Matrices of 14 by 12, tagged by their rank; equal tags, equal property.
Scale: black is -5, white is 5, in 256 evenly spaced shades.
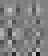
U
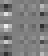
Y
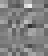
U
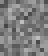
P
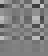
Y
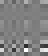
Y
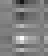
Y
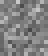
P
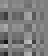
Y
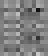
U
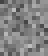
P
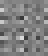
U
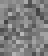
P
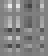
Y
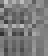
U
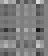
Y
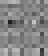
U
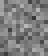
P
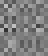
U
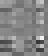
U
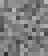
P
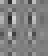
Y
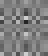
Y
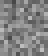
P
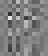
U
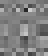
U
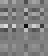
Y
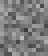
P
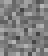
P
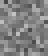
P
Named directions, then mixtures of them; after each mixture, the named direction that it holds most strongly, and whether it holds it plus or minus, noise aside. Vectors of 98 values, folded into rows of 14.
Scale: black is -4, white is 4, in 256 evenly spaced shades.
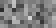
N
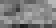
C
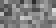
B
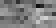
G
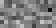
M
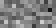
M, plus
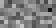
M, plus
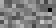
M, plus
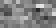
G, minus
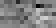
G, plus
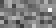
M, minus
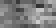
G, plus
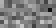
M, plus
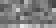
C, minus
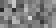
N, plus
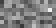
M, minus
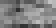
C, plus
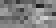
G, plus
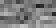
G, plus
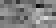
G, plus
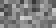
B, plus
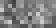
N, minus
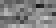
G, plus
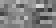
G, minus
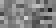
M, plus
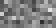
M, minus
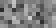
N, plus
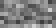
M, minus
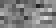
G, plus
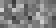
N, minus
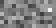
M, minus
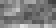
C, minus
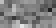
M, plus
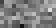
M, minus
